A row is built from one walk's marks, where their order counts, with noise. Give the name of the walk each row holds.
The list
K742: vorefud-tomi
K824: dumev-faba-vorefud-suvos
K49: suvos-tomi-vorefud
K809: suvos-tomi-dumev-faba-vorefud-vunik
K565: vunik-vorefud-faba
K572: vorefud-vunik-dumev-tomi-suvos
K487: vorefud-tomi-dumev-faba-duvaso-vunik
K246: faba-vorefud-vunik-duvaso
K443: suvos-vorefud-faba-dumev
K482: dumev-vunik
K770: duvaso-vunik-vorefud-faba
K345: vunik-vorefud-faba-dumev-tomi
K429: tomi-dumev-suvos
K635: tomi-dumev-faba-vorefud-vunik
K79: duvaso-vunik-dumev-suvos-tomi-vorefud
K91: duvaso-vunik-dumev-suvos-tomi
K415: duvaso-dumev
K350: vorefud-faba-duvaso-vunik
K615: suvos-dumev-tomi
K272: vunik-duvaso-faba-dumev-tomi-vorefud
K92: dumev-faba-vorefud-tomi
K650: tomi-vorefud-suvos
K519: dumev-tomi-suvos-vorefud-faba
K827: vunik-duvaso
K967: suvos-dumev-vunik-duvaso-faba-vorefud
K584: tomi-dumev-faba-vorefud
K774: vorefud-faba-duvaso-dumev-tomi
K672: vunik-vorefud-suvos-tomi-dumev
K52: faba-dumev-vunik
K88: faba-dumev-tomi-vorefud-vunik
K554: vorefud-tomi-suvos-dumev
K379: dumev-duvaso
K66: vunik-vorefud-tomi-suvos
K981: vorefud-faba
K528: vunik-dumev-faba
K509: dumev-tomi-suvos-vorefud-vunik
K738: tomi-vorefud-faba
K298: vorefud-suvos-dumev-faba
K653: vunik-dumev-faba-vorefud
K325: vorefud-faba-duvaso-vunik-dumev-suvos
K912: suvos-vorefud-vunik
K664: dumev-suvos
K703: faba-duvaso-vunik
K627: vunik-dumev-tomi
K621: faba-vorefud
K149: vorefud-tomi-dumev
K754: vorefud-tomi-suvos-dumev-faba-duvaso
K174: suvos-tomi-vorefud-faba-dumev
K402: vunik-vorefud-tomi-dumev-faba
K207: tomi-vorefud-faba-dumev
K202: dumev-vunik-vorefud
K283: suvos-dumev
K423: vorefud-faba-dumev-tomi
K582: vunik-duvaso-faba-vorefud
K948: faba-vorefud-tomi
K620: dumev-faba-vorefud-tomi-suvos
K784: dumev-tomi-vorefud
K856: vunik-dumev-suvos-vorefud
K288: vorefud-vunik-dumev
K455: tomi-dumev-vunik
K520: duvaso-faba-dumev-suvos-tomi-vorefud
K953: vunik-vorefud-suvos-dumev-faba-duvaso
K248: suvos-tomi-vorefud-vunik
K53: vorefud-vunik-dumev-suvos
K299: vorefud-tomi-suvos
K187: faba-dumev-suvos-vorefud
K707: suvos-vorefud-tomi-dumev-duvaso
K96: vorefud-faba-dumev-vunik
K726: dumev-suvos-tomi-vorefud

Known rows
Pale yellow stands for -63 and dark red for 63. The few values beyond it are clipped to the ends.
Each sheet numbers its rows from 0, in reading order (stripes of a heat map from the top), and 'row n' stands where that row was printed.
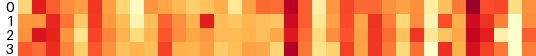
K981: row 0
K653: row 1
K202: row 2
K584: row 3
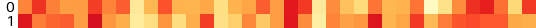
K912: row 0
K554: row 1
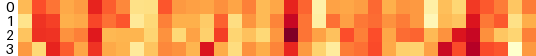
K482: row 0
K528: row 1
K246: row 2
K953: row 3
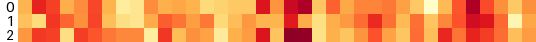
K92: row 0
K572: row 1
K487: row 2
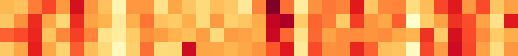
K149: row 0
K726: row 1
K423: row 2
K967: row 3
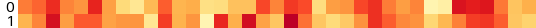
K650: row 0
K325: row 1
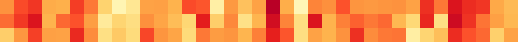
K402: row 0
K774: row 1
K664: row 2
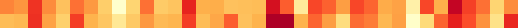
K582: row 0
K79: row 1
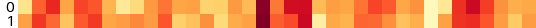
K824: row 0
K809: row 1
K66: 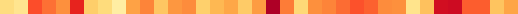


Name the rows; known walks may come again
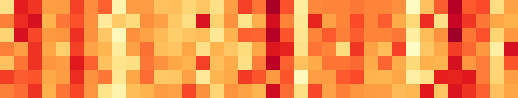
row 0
K565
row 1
K774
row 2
K981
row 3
K49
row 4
K379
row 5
K248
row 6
K345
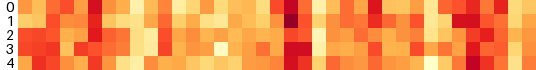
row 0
K443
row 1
K299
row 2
K455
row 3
K350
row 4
K742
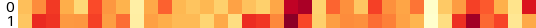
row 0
K726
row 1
K770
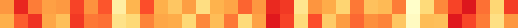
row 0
K912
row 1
K627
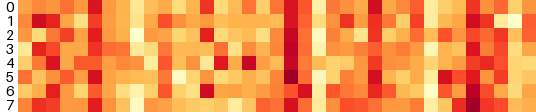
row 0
K283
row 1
K202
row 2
K672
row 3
K528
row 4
K325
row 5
K174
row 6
K967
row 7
K738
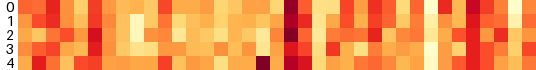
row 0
K584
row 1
K621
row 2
K149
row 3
K615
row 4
K635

